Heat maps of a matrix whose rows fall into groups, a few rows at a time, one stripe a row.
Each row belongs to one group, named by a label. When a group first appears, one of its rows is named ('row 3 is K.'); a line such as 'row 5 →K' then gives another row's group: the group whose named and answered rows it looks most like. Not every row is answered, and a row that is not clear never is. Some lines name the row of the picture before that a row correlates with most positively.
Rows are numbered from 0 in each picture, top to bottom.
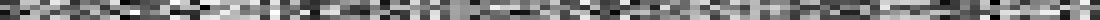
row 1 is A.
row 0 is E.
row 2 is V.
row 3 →E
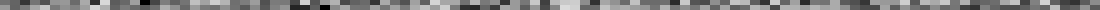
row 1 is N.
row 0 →V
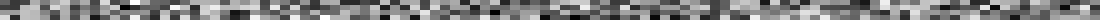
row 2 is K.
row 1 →E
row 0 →V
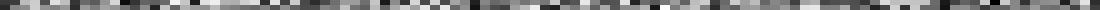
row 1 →K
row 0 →E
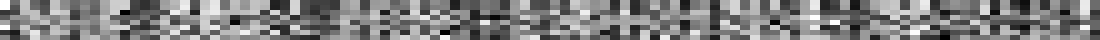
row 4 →N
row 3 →K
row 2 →E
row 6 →E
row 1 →E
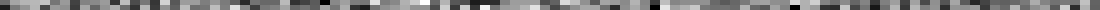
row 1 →K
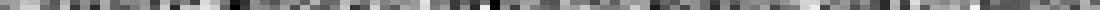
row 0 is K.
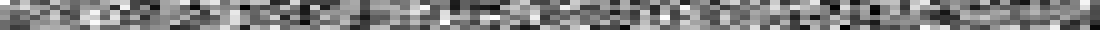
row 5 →V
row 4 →N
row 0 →E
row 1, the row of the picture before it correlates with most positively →0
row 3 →A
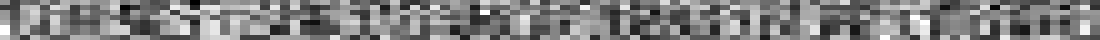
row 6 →E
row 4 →E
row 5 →E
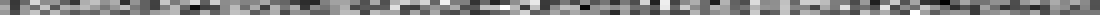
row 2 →E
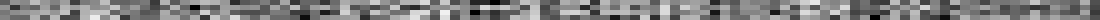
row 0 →K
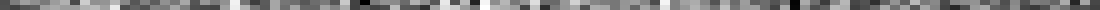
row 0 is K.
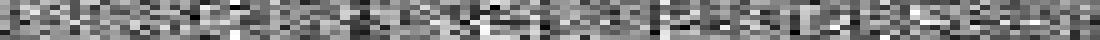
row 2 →E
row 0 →A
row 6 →K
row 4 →V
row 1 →K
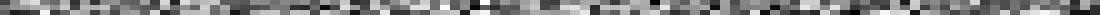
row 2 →V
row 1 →K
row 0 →K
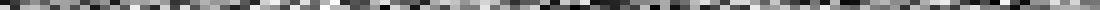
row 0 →V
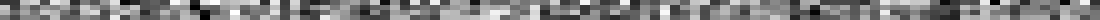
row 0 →E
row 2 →A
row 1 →A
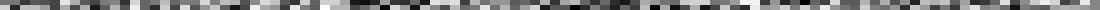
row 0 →V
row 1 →A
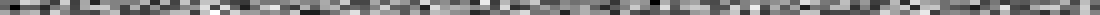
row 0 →K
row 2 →E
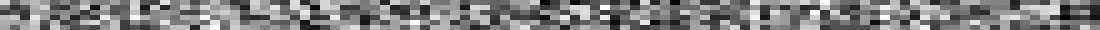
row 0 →A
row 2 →V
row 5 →E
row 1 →V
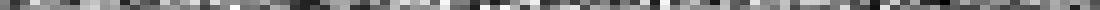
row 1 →N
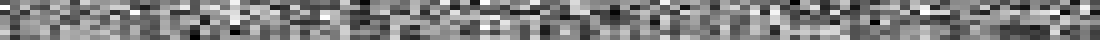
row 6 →N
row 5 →N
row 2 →V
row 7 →N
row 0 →K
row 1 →E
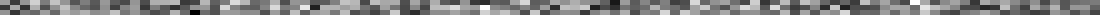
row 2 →N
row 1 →V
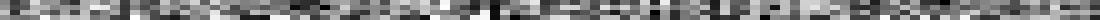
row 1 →N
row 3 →V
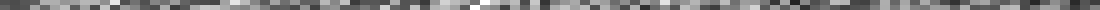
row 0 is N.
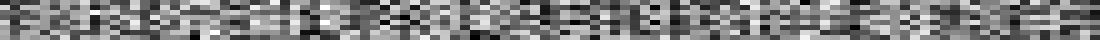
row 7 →K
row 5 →V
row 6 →E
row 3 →V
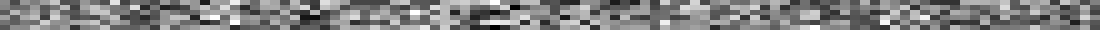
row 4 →N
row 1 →V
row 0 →A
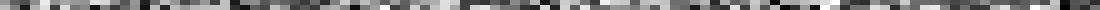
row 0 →N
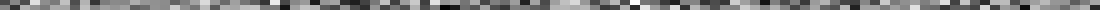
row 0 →V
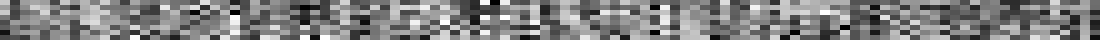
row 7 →V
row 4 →K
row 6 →K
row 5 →V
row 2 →N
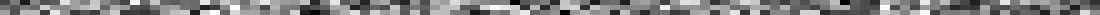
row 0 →V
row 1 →N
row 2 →E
